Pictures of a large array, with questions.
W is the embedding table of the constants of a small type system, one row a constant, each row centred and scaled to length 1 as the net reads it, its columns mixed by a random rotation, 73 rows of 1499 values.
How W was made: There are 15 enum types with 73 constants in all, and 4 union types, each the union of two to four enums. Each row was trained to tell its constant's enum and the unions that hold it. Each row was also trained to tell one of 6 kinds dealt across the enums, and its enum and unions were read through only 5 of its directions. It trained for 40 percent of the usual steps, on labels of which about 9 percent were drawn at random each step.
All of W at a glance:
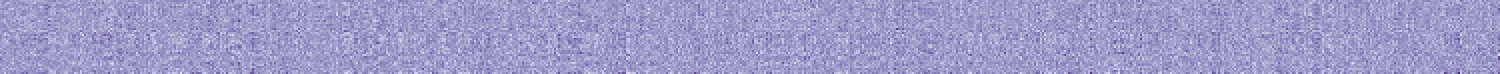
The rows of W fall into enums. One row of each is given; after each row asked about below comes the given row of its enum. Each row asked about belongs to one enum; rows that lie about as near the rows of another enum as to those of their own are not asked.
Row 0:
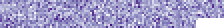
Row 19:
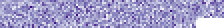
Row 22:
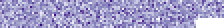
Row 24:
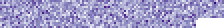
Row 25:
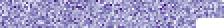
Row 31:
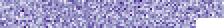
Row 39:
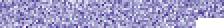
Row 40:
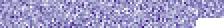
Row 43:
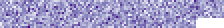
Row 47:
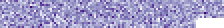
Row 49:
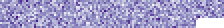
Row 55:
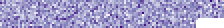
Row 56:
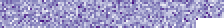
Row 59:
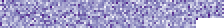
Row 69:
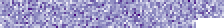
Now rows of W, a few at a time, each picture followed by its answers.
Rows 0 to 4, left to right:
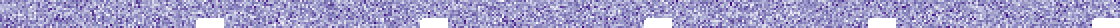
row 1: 47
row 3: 55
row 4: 24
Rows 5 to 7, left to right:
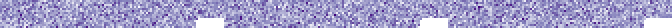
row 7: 47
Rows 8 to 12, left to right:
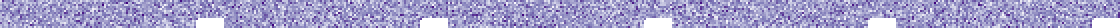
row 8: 69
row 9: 56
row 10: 59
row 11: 24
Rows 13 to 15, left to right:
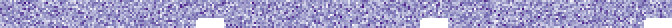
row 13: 39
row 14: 55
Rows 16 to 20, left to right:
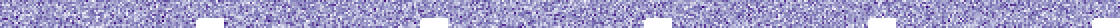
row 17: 31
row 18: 39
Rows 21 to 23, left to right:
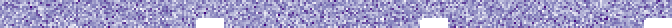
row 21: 47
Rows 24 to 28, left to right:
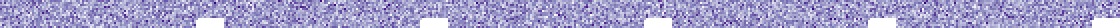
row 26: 55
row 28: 24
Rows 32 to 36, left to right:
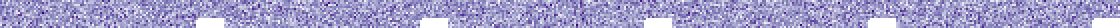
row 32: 24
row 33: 39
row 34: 69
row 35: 43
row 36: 43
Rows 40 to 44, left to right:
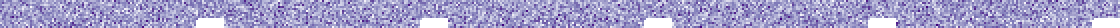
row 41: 43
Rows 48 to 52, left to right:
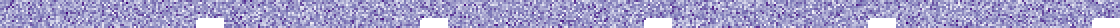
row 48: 56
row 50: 40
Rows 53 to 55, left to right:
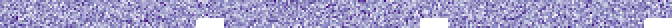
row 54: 31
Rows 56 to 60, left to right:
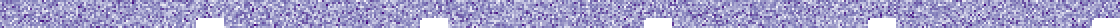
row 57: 43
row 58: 39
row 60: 40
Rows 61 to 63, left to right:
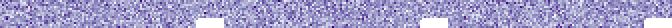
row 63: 55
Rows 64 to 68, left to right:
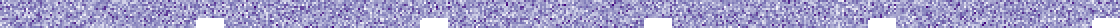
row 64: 24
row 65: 47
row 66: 55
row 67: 59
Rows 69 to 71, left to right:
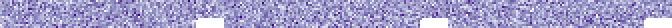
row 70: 56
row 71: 43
